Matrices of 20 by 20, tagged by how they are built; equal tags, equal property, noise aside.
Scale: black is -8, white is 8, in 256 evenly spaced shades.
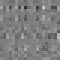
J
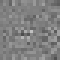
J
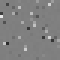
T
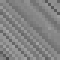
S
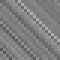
S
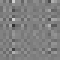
J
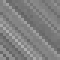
S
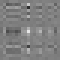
J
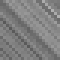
S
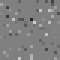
T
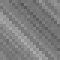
S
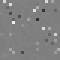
T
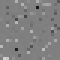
T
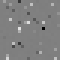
T
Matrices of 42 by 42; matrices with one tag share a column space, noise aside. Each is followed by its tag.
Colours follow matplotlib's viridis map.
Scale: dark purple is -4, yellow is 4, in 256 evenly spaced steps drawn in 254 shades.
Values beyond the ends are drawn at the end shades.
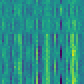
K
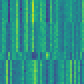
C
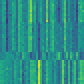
C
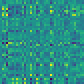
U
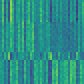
C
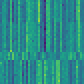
C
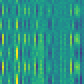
K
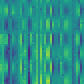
K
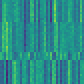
C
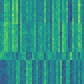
C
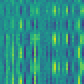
K
